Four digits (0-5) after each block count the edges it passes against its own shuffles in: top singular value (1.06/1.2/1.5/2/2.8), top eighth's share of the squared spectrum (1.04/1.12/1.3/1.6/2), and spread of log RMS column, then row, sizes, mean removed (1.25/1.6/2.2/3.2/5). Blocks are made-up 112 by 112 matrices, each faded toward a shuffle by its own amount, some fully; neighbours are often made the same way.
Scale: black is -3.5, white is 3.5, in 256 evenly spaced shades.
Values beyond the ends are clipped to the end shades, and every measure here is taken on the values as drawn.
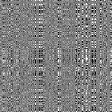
5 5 4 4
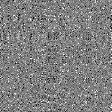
4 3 2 2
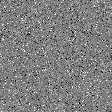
2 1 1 0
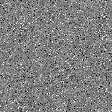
3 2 1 0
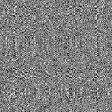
5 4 3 3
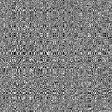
5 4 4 3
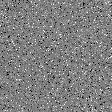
2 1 0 0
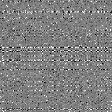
5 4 2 3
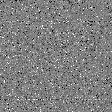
3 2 0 1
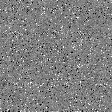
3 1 0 1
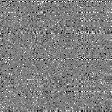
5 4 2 3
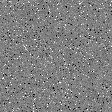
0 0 0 0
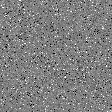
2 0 0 0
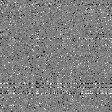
4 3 1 2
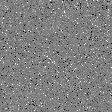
0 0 0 0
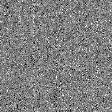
1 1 3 0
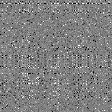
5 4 2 3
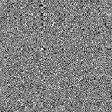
4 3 2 2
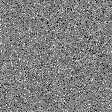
0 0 0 0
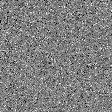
1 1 0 0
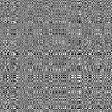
5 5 4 4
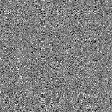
4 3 2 2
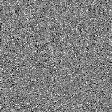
4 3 1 1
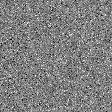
2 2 0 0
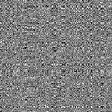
5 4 3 3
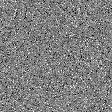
2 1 0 0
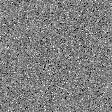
1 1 0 0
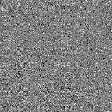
4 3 2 2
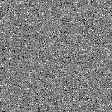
3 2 1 1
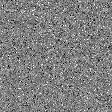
1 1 0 0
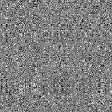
4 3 2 2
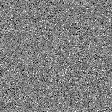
3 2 0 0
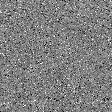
1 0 0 0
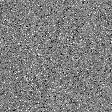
1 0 0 0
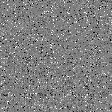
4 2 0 1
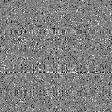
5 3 2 2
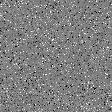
2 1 0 0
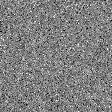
0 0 0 0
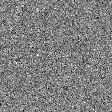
0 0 0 0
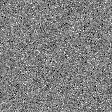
0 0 0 0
